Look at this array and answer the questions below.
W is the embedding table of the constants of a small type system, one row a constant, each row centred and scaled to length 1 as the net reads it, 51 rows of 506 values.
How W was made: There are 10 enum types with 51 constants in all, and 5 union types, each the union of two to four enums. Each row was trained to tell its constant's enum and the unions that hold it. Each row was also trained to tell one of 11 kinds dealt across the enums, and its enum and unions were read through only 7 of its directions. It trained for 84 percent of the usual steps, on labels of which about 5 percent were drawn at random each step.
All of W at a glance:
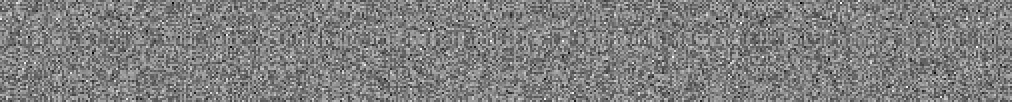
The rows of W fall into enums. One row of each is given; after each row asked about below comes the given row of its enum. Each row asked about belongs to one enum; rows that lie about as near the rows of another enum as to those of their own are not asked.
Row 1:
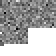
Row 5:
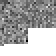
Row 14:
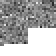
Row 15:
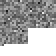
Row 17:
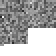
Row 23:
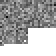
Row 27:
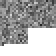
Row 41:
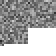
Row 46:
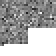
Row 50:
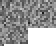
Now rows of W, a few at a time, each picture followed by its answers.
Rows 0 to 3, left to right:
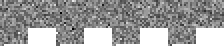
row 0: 41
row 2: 50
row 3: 5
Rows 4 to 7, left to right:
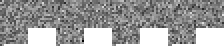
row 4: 50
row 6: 27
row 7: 27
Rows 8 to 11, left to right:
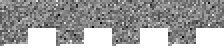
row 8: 17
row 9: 17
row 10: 15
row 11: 23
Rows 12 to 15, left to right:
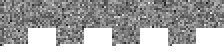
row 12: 5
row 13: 46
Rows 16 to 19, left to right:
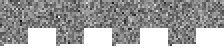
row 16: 23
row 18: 1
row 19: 17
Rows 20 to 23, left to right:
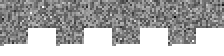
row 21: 17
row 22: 50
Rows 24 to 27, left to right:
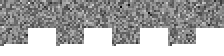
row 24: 46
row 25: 27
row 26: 41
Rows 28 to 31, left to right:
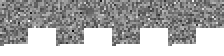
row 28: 17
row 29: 46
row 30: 27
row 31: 5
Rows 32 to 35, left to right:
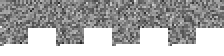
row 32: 23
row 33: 27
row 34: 46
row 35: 41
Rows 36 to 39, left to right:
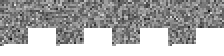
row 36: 5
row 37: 41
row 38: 50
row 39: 41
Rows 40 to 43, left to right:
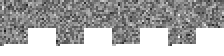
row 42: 50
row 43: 27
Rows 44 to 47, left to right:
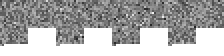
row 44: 50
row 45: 5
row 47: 17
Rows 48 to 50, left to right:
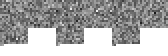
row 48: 5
